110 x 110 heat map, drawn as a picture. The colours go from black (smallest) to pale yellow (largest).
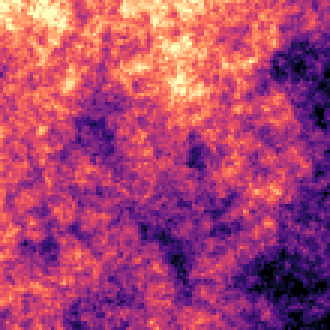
Overall the values sit about 50% of the way up the scale. The histogram is bell-shaped. The ninth with the lowest average is the bottom right. Values rise toward the top left. Neither half mirrors the other. No row or column stands out. There are no regular stripes.
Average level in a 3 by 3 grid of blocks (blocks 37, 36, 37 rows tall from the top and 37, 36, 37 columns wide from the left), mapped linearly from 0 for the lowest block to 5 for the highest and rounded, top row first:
452 | 322 | 220
